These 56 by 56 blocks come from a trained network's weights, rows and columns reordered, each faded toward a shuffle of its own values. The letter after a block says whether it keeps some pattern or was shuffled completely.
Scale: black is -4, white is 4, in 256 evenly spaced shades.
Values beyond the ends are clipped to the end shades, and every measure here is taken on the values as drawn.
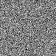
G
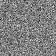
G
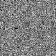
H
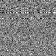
H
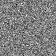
G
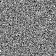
G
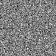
G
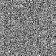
H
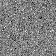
G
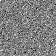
G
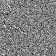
G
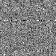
H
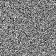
G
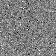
G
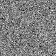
G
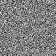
H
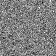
G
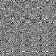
H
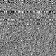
H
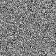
H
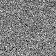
G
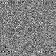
H
